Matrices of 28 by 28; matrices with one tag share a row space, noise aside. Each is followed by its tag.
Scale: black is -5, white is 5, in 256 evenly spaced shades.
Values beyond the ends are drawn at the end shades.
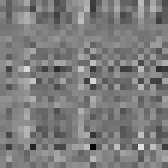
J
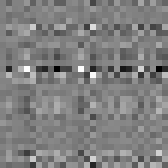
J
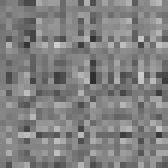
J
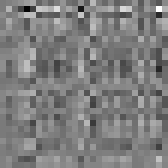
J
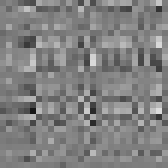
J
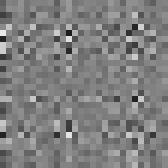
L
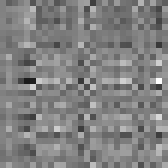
J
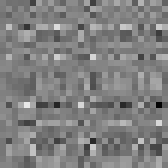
J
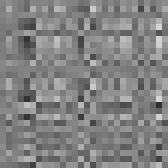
J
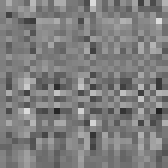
J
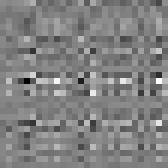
J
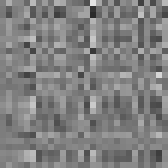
J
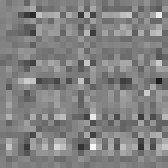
J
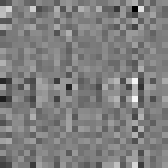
L
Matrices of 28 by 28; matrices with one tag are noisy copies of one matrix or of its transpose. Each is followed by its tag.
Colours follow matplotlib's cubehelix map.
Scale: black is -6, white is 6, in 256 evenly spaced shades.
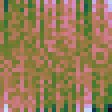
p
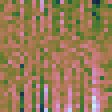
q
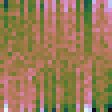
p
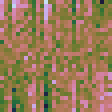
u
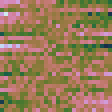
u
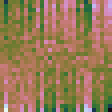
p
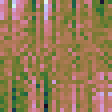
u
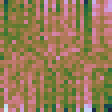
p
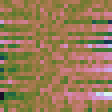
q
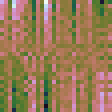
u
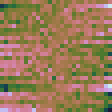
p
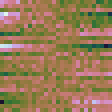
u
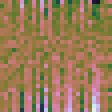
q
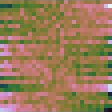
p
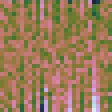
q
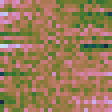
u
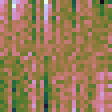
u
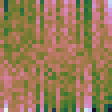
p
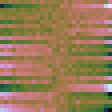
p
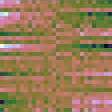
u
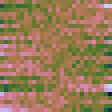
p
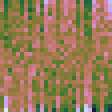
p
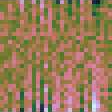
q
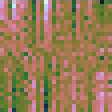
u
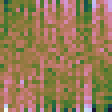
p
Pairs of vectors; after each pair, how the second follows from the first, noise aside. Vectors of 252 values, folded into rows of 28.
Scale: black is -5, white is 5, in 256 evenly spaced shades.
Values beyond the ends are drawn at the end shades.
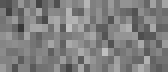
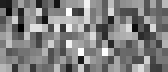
scaled up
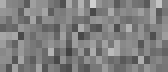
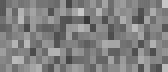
shuffled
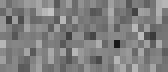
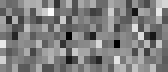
scaled up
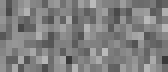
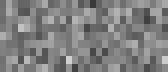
negated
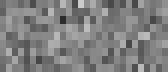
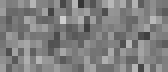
negated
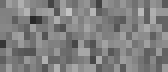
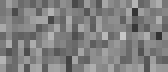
shuffled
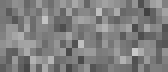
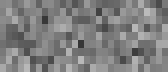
negated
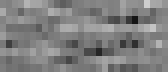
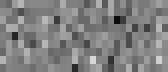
shuffled
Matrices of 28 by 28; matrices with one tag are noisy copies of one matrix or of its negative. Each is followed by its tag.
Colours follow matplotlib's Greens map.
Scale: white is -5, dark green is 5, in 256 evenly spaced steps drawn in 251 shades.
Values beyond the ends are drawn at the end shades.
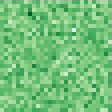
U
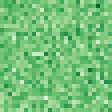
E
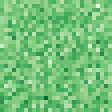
E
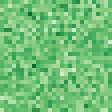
U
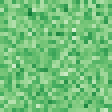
U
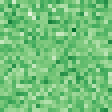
U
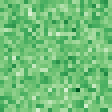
U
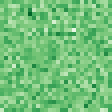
U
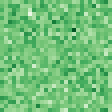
U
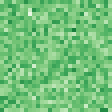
U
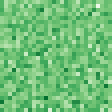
E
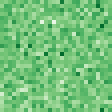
E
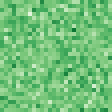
U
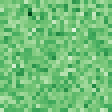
U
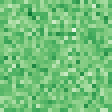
U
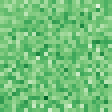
E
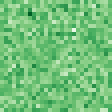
U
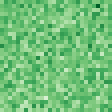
E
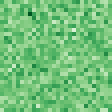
U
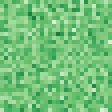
U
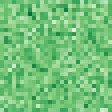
U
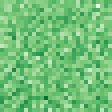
E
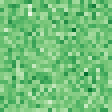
U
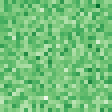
E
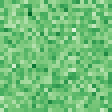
U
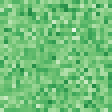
U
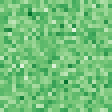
U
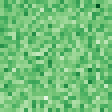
E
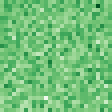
E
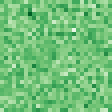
U
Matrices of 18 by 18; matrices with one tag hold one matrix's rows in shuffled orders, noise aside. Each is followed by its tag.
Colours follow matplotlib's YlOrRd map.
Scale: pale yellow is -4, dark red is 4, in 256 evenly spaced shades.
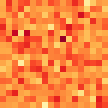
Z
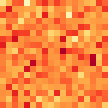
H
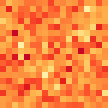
Z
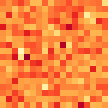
Z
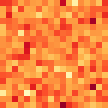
H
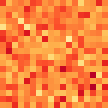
H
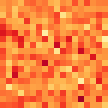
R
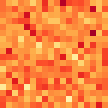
H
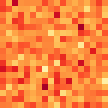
R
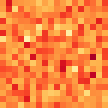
H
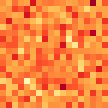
H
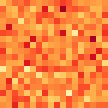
H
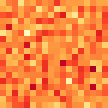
H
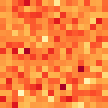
Z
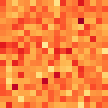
R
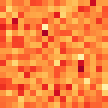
R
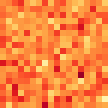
R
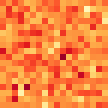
Z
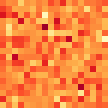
R
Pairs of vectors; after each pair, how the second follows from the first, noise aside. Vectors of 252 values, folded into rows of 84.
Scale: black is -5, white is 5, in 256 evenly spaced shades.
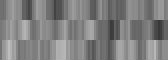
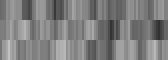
copied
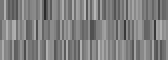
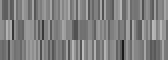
reversed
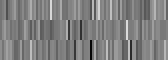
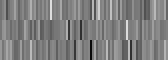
copied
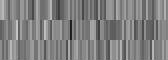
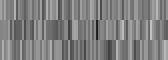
reversed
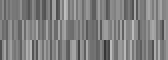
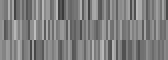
reversed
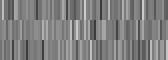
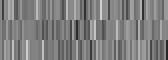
negated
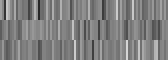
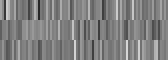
copied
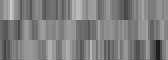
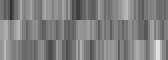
negated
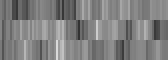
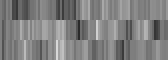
copied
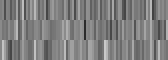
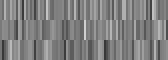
negated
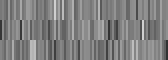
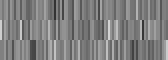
negated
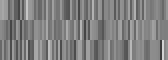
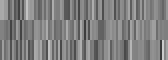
copied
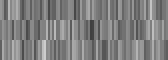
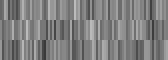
negated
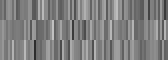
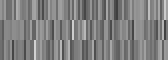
negated
